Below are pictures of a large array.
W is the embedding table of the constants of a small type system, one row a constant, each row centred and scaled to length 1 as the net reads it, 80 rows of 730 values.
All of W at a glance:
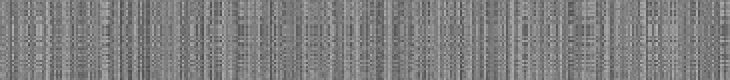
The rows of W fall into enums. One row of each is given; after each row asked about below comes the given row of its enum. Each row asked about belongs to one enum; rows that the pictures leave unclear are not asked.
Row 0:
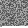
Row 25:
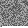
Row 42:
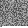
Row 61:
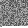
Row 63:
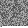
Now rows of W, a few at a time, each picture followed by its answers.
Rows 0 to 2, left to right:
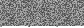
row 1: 42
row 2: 0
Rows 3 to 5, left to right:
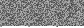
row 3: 0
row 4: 0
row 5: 63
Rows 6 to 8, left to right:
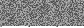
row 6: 0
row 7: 25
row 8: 42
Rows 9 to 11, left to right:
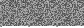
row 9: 61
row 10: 0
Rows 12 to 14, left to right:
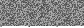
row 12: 0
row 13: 63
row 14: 0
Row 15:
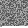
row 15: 0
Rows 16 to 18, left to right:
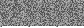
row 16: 63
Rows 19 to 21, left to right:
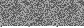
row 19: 25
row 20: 0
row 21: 25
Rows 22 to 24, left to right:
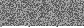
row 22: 0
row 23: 63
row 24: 42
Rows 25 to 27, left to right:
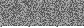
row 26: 42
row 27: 42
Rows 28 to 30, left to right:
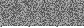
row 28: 25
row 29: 42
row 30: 42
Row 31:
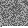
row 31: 25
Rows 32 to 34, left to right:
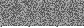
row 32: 25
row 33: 42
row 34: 42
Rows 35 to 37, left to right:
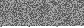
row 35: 42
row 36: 25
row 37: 0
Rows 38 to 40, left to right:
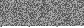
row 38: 42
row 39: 63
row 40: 0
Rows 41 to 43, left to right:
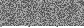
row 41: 0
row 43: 25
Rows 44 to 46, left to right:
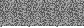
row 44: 42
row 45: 42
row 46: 42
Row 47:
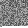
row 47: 61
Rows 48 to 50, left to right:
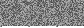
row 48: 25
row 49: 61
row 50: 42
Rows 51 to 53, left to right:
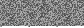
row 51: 0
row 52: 63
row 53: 0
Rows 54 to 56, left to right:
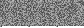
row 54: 42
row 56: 25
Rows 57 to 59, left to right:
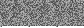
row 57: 63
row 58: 25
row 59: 42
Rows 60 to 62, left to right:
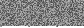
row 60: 0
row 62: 42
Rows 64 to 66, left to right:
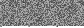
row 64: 61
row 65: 0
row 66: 25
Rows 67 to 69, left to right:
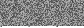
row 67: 63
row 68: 0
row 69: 42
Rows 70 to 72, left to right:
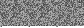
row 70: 63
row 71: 63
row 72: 61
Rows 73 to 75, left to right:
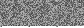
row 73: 63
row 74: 25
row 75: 61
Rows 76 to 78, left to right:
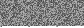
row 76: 63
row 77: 61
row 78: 0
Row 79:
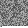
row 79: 63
